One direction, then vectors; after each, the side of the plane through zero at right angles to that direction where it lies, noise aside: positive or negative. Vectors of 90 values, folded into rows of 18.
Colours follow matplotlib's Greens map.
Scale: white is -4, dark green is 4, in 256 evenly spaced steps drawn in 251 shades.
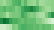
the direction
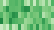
positive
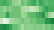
negative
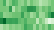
positive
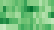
positive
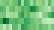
positive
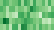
positive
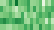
positive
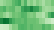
positive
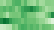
positive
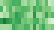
positive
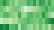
negative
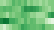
positive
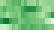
positive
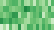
positive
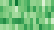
positive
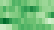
positive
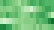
negative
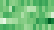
negative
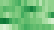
positive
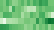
negative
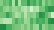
negative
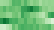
positive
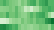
negative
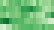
positive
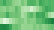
negative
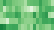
negative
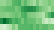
positive
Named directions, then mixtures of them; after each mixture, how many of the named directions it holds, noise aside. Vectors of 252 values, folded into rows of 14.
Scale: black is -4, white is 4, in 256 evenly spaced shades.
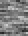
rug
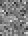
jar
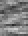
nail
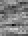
one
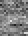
three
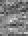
two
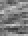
one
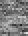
three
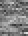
three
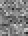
two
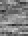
two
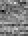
three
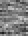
one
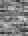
one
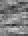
one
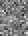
one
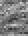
two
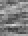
one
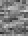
three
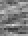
one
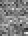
two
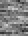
one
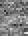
three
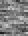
one
